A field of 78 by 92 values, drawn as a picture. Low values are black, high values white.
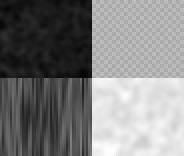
It is made of 2 by 2 panels. Panel 1,1: very low, blotchy, faint in contrast. Panel 1,2: high, checkered, faint in contrast. Panel 2,1: low, streaked downward. Panel 2,2: very high, blotchy, faint in contrast.
